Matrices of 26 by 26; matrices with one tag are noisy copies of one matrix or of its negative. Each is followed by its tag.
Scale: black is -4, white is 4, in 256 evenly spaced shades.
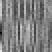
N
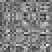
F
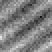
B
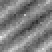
B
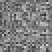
F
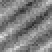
B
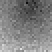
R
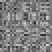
F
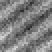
B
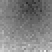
R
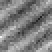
B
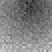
R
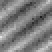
B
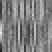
N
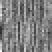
N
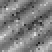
B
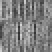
N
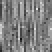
N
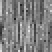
N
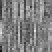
N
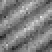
B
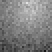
R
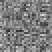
F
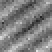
B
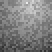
R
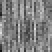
N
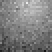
R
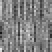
N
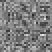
F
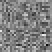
F
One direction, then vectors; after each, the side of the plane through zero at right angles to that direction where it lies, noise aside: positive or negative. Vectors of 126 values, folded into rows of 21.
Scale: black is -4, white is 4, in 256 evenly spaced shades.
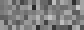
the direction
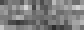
positive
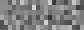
negative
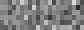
negative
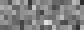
negative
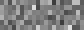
negative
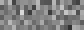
positive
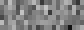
positive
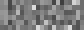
negative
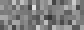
negative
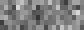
negative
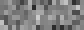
positive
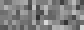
negative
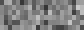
positive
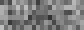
negative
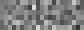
negative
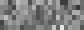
negative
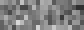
negative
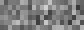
negative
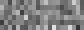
negative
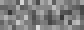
negative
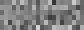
negative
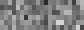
positive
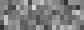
negative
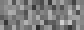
positive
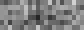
negative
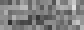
negative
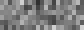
negative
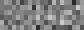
positive
